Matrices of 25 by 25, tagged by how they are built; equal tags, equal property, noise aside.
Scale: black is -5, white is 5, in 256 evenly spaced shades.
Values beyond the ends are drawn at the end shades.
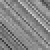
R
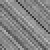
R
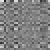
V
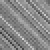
R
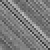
R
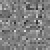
V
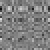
V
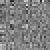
V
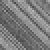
R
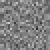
V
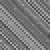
R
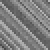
R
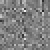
V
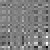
V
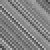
R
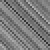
R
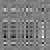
V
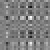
V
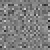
V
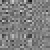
V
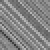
R
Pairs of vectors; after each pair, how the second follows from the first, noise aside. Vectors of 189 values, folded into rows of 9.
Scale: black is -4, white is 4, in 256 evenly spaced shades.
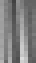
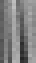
negated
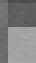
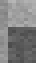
negated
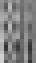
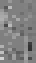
partly zeroed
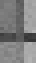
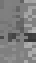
partly zeroed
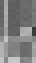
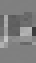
partly zeroed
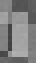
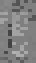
partly zeroed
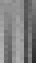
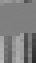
partly zeroed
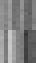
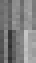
negated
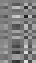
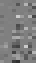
partly zeroed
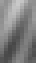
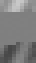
partly zeroed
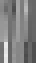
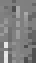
partly zeroed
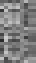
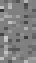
partly zeroed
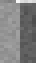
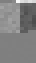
partly zeroed
